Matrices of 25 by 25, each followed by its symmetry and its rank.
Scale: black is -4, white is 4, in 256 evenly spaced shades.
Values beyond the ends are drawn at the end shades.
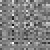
neither, rank three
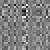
neither, rank two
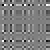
neither, rank one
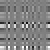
neither, rank one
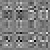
neither, rank two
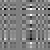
neither, rank one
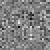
neither, rank five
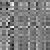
neither, rank two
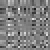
antisymmetric, rank two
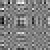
antisymmetric, rank two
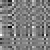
neither, rank two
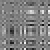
antisymmetric, rank two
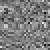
neither, rank five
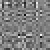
neither, rank three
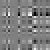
neither, rank one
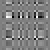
neither, rank one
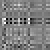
neither, rank two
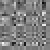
antisymmetric, rank two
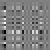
neither, rank one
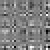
antisymmetric, rank two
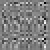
neither, rank three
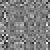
neither, rank three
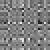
antisymmetric, rank two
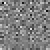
neither, rank five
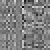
neither, rank three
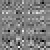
neither, rank three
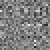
neither, rank five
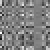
neither, rank two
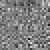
neither, rank five
